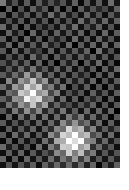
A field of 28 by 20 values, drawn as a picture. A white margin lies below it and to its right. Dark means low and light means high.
Average level on the scale: 30%. Bumps: two. Odd rows or columns: none. Grain: checkered. Ninth with the highest average: bottom middle.
